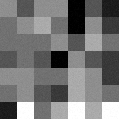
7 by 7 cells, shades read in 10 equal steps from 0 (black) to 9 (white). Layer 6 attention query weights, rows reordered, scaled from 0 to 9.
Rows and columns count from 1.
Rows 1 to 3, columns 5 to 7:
0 3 1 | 0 5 2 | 3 6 4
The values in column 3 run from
3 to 6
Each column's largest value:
5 9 6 6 9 6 9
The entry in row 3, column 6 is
6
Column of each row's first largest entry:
1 3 6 5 5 5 2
